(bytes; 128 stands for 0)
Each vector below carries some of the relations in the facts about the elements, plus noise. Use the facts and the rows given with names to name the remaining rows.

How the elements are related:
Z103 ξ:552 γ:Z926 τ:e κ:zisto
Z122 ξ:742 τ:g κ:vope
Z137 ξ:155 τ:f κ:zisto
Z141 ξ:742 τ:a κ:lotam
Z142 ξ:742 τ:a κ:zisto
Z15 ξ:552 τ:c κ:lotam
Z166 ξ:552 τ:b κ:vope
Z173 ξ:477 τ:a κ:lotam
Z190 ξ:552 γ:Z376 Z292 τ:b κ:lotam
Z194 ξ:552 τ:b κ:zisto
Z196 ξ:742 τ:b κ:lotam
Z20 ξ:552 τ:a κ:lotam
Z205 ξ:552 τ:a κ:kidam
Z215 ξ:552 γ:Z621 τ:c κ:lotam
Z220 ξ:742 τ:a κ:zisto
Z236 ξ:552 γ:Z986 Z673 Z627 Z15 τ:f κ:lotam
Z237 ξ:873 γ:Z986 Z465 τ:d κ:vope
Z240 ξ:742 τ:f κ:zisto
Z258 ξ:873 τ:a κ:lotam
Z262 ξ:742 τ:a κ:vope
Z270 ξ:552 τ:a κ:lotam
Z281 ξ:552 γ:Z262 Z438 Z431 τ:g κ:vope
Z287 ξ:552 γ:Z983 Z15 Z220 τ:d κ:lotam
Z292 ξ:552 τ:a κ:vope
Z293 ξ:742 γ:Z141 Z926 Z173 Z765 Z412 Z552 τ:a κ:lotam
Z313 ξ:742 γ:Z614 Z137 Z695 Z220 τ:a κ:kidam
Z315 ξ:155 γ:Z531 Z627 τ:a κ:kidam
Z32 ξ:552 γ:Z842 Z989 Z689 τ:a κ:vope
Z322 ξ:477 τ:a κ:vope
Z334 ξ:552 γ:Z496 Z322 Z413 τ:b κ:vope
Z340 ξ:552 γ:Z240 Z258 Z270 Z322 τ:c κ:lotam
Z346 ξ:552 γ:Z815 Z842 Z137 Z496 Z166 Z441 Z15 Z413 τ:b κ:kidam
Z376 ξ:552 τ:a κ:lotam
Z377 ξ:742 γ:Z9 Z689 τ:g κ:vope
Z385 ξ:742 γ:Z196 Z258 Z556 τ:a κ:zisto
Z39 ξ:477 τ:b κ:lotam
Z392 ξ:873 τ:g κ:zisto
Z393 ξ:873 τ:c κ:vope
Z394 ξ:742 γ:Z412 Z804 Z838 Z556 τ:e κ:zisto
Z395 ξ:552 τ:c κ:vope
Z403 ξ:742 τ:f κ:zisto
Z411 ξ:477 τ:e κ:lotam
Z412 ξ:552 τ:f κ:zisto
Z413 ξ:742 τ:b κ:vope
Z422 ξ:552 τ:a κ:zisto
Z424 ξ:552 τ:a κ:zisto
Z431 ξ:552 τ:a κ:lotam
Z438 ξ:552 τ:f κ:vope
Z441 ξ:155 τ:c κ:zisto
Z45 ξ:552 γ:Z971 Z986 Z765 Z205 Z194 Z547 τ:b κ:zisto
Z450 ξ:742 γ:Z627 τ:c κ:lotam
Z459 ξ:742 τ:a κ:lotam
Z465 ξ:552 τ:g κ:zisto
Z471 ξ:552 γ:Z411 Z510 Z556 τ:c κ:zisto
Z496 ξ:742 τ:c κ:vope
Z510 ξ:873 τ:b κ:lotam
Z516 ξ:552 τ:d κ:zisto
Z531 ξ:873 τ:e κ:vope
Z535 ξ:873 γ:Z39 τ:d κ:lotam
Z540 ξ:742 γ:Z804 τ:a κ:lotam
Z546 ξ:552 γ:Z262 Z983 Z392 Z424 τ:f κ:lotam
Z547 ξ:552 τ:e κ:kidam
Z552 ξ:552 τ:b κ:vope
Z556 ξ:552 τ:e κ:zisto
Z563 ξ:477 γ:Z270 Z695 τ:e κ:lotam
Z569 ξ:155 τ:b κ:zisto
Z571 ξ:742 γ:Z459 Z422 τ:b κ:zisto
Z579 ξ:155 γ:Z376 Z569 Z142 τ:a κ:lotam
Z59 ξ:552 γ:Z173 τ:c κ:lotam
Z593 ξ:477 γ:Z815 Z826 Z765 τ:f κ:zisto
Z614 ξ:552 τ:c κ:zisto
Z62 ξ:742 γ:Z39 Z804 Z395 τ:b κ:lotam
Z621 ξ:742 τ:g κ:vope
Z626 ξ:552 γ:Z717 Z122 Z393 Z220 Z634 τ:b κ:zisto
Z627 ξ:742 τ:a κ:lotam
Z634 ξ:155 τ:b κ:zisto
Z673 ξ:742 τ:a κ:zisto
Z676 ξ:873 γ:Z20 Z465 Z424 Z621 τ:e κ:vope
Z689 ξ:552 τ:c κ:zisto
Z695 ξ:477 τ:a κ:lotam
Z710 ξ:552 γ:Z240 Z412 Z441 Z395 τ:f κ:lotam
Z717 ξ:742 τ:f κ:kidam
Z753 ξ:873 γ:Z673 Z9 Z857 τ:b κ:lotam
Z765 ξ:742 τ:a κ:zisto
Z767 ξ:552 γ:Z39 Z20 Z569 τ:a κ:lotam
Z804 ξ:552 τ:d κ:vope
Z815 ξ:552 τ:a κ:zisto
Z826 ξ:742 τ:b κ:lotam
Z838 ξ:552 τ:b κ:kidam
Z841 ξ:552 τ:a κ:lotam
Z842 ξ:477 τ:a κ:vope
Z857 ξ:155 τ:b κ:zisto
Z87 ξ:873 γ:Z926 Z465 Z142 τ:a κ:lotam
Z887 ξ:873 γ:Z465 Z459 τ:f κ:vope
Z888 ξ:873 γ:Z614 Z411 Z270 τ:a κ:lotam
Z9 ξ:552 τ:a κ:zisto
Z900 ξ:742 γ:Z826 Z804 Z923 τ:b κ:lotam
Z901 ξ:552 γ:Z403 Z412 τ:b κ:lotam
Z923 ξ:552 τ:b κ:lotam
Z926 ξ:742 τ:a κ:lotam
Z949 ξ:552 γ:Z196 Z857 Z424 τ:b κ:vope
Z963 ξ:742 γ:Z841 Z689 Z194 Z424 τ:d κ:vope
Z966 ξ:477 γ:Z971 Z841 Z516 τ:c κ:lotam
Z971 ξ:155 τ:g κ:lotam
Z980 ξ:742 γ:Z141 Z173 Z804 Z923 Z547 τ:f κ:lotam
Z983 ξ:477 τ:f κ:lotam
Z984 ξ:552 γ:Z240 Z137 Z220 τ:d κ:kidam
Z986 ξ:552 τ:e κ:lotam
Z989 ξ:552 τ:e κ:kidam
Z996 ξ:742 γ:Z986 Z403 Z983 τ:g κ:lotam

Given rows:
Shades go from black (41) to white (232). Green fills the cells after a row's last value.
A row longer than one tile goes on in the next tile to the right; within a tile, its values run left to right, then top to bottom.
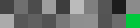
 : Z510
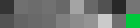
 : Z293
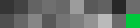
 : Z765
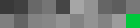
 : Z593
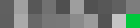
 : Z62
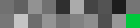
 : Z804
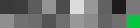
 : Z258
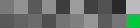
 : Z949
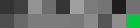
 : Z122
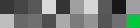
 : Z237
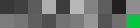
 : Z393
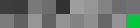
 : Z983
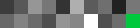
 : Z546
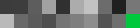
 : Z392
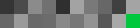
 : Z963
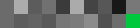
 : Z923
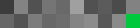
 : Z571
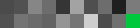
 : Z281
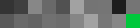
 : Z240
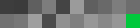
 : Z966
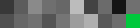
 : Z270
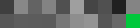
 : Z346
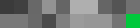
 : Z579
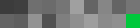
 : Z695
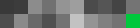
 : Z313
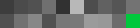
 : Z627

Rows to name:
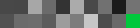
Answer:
Z438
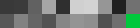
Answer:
Z531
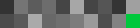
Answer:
Z413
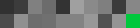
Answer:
Z377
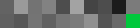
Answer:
Z838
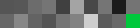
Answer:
Z689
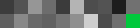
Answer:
Z710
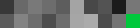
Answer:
Z340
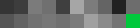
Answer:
Z403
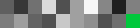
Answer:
Z676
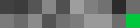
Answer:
Z441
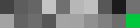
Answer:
Z87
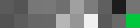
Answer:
Z103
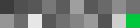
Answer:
Z39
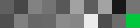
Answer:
Z556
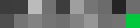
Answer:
Z717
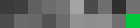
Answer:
Z220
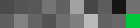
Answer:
Z471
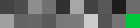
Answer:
Z516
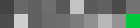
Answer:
Z540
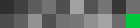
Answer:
Z673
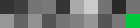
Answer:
Z971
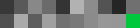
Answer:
Z980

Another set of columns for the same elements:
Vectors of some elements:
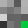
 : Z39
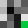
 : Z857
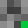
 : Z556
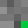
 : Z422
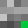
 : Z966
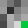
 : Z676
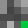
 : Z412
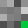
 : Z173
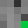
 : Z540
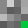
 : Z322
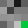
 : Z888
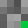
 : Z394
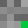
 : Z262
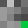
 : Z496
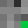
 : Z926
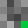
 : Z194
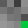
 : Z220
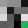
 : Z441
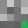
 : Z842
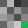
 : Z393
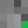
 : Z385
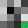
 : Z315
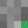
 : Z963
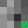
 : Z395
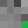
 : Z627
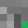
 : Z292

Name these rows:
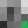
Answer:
Z983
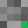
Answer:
Z571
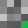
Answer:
Z695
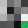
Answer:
Z579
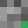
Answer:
Z450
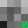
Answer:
Z593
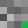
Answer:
Z281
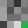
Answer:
Z753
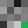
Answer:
Z535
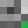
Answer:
Z411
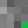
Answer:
Z767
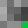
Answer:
Z346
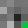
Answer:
Z804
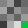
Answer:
Z237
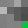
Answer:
Z984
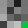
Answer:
Z510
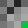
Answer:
Z392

